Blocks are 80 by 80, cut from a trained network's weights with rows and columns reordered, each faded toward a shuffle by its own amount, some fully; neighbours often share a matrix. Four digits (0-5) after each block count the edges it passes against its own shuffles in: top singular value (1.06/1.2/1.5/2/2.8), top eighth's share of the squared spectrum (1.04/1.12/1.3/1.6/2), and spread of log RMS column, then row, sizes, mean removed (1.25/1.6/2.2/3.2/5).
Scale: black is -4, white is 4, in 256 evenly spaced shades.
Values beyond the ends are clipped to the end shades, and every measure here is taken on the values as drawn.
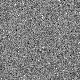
0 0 0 0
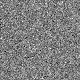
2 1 0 0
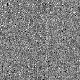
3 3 0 1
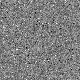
0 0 0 0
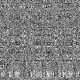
4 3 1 2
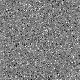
2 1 0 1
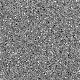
1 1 0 0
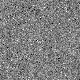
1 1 0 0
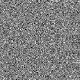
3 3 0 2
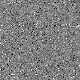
2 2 1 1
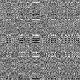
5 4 1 3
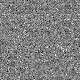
3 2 0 1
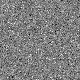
0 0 0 0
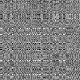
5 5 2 3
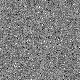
2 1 0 0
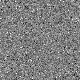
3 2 0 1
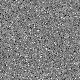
0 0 0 0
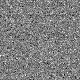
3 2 0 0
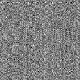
4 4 1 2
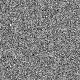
2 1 0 0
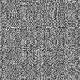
4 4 0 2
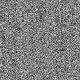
3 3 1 1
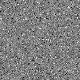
3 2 0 2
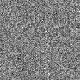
3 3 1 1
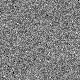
0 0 0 0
